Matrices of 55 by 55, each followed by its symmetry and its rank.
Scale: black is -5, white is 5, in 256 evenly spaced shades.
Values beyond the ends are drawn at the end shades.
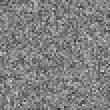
neither, full rank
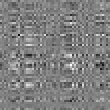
neither, rank three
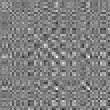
symmetric, rank three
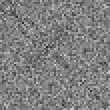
symmetric, full rank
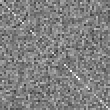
symmetric, full rank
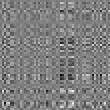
neither, rank two
